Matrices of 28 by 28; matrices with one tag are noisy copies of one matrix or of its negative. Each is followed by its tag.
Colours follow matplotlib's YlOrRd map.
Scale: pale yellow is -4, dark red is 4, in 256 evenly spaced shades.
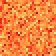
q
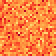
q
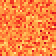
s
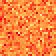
q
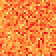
q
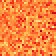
s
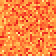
q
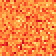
s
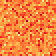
q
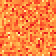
q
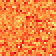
s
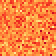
s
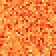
q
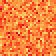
q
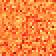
s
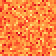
q
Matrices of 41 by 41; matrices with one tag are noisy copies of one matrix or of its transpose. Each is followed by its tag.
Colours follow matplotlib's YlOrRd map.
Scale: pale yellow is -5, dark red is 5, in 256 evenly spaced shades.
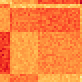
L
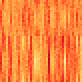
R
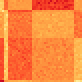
L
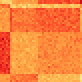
L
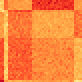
L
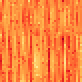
R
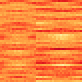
R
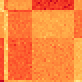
L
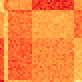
L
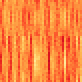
R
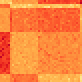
L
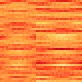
R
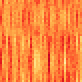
R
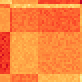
L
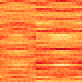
R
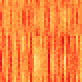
R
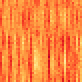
R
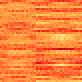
R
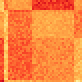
L
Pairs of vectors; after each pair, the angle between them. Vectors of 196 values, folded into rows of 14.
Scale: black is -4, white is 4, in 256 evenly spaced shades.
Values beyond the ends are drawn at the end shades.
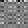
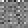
nearly opposite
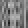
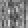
nearly opposite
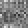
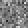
partly aligned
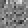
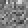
nearly parallel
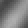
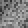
partly aligned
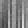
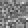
orthogonal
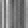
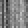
nearly opposite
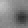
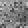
partly aligned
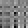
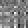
nearly opposite
